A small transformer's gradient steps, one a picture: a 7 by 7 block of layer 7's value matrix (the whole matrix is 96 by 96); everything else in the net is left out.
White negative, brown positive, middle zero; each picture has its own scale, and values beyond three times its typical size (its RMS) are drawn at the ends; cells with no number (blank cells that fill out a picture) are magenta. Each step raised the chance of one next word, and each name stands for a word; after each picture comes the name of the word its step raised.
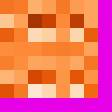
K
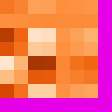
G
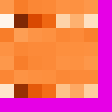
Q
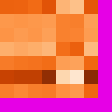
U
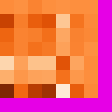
Q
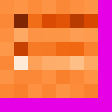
K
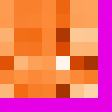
G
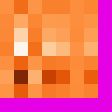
U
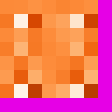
Q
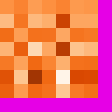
U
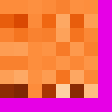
Q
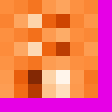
U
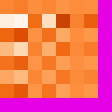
K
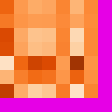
G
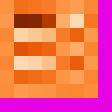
K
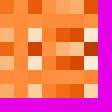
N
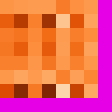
Q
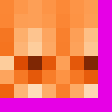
G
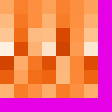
G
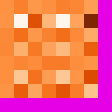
K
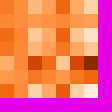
G
